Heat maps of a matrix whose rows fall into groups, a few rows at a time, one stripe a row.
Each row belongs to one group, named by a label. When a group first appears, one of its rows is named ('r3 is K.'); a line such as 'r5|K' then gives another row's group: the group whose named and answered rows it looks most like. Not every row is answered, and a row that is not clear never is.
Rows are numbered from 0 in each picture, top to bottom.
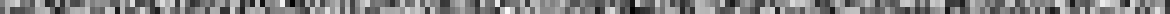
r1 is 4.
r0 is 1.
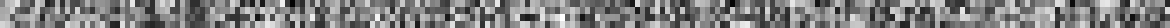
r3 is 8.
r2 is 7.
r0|1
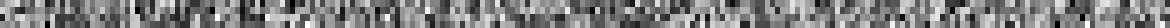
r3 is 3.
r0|1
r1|1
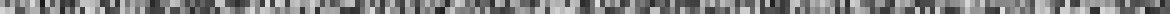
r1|8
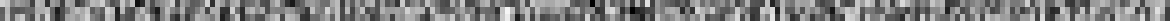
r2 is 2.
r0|1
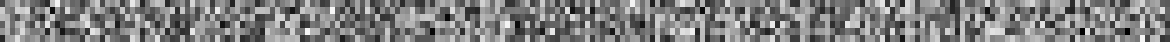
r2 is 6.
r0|2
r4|3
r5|2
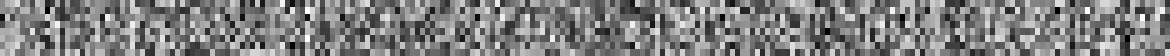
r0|1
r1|3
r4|8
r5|2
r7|8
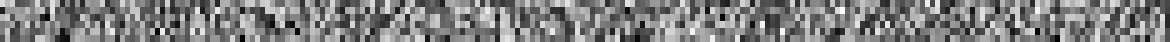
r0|8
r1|3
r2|6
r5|4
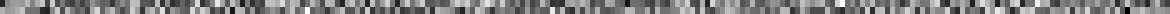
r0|3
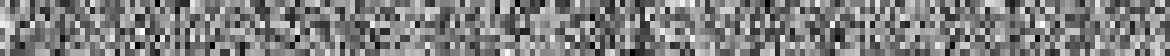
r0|3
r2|1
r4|6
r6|1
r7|4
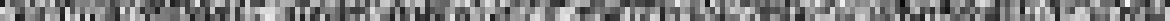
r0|3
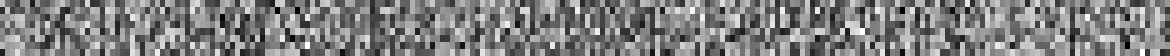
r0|6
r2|2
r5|1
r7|2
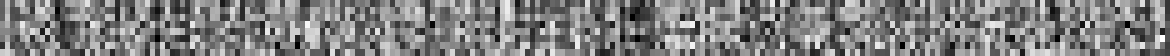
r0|2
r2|4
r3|3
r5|3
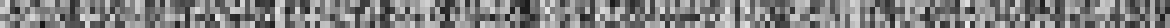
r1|6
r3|6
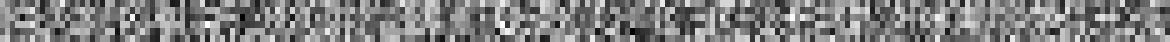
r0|6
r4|4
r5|8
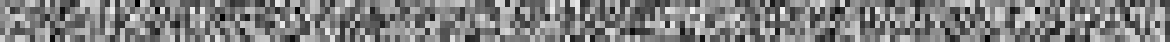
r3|6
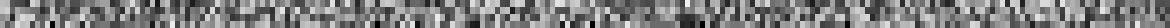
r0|8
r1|6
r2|7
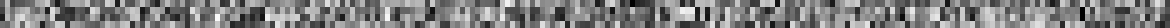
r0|4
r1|3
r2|3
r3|7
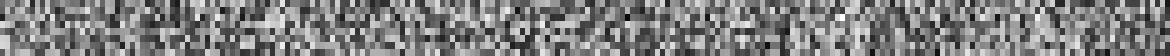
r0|6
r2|3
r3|8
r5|8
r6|6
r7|7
